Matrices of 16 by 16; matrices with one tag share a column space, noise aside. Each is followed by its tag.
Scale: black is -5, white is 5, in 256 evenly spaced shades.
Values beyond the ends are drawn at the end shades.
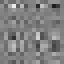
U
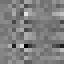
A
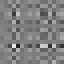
A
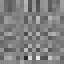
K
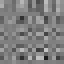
K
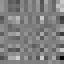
K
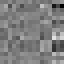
U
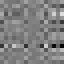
A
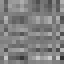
K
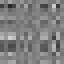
U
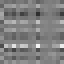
A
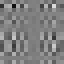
U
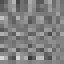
K
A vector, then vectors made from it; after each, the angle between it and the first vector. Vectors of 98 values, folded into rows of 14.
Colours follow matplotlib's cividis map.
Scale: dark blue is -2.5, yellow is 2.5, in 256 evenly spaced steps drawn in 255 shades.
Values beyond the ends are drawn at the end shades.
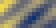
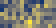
partly opposed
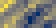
nearly parallel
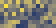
partly aligned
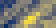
nearly opposite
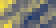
nearly parallel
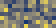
orthogonal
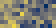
partly aligned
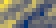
nearly parallel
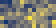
partly opposed
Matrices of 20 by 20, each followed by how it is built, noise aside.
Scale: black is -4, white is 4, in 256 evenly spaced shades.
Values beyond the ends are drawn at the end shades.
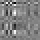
low rank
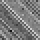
Toeplitz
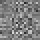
low rank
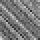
Toeplitz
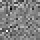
low rank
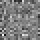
low rank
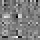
low rank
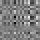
low rank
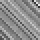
Toeplitz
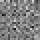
low rank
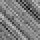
Toeplitz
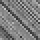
Toeplitz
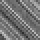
Toeplitz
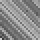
Toeplitz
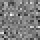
low rank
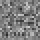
low rank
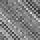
Toeplitz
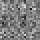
low rank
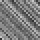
Toeplitz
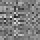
low rank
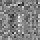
low rank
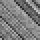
Toeplitz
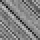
Toeplitz
